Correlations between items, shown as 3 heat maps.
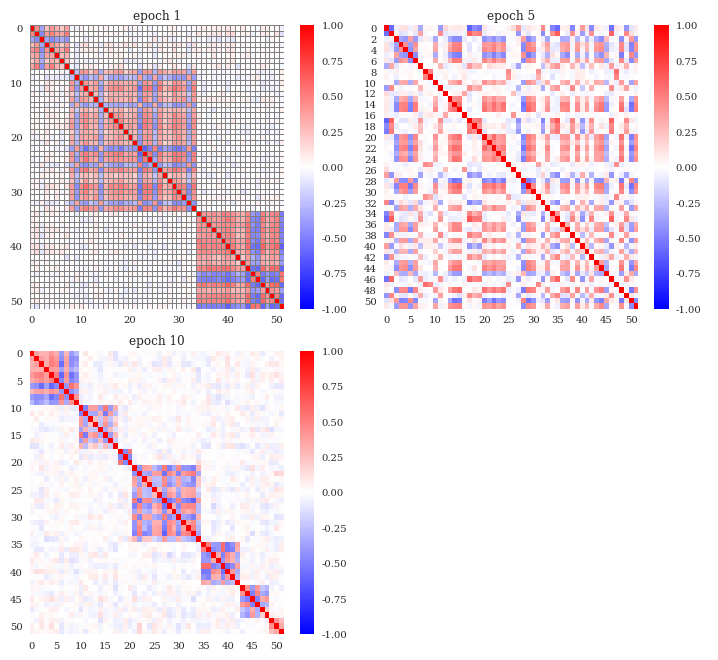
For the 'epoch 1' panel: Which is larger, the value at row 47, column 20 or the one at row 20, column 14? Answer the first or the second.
the first
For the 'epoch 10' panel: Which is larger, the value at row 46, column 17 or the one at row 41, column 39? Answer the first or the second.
the first
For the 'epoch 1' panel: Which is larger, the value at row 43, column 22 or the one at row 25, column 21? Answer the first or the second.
the first
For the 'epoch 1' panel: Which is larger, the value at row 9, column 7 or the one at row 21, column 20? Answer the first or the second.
the second
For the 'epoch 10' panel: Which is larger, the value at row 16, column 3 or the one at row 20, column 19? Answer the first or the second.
the first
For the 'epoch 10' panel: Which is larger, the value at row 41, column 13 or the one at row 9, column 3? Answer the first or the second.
the first
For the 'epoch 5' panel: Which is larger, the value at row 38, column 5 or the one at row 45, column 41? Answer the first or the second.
the first
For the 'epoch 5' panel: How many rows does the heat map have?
52
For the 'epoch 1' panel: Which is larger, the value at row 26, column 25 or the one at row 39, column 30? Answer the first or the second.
the second
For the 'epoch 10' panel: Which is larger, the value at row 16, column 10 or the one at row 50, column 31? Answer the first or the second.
the second
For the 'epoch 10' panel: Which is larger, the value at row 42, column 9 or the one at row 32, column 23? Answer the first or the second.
the first
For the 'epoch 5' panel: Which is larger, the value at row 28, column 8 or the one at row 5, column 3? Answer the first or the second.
the first
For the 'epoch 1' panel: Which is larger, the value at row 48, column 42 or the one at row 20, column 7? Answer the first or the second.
the first
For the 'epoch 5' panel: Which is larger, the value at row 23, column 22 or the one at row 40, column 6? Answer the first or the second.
the first
